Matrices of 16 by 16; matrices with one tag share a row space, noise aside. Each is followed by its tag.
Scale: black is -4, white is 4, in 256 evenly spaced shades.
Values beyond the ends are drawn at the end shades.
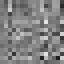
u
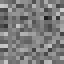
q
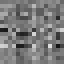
q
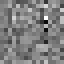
u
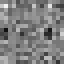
q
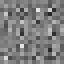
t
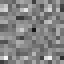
q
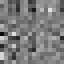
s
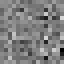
u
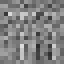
t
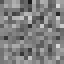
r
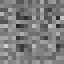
q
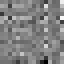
u
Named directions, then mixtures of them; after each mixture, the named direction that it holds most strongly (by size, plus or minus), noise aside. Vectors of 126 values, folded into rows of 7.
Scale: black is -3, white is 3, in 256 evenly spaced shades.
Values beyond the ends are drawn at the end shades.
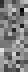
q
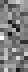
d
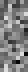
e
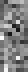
d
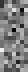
q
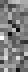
d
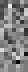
e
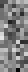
d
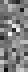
d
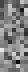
q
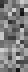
q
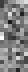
d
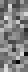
e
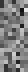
q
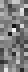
q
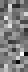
e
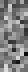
e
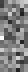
d
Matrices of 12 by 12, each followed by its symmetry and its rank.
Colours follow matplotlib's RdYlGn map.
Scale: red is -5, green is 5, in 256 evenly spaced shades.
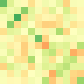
symmetric, full rank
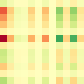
neither, rank one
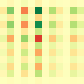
neither, rank one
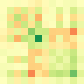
symmetric, rank two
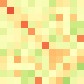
symmetric, full rank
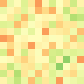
symmetric, full rank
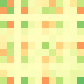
symmetric, rank two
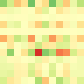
neither, rank two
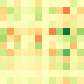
neither, rank two
